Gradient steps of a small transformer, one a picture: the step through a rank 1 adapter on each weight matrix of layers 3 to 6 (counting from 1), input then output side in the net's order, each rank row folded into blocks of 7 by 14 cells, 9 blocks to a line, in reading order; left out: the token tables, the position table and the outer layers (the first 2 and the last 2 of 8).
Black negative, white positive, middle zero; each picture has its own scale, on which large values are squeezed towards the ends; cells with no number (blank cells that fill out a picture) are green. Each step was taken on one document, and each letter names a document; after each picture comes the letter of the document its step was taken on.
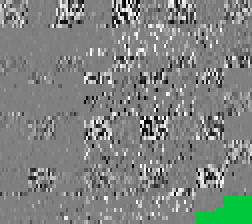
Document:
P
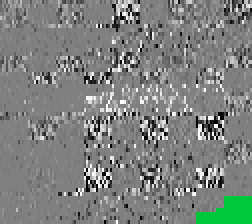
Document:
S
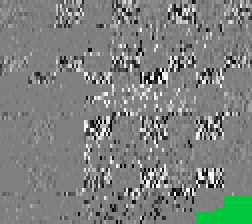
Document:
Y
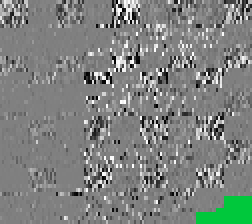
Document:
Y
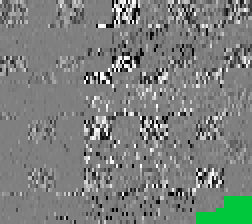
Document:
Y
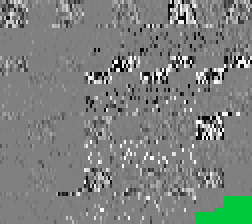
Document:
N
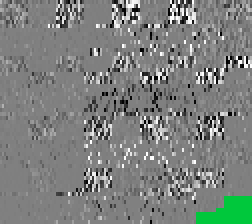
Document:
N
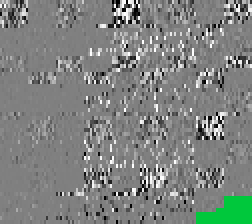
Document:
Y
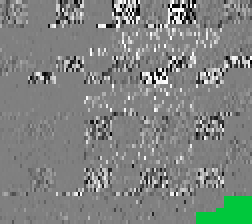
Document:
P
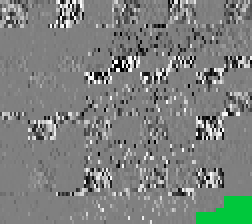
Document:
N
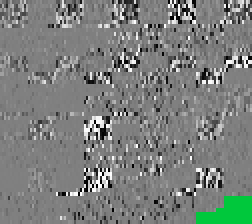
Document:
S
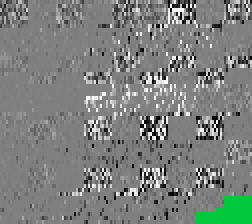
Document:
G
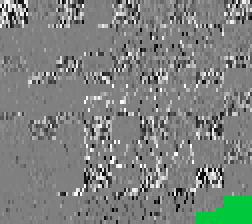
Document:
Y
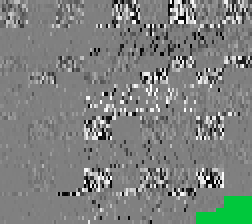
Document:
N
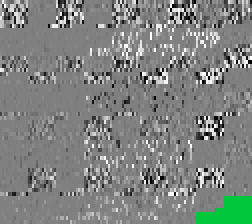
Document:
P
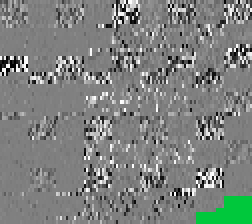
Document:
Y
